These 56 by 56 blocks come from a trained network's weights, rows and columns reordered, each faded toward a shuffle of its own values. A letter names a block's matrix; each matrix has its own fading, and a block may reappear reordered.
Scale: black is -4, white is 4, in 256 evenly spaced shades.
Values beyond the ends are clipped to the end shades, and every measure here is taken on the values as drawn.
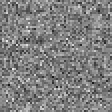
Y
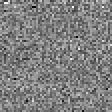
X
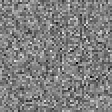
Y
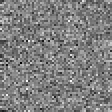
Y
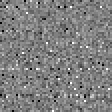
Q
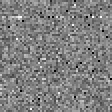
Q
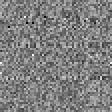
X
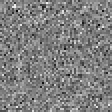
Y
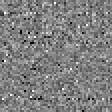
Q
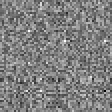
X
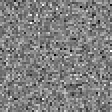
Y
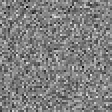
Y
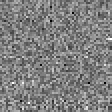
X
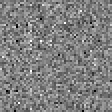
Q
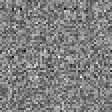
X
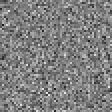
Y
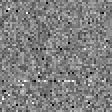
Q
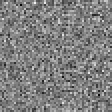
Y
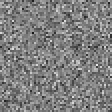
Y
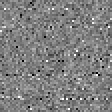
Q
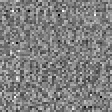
X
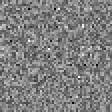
X
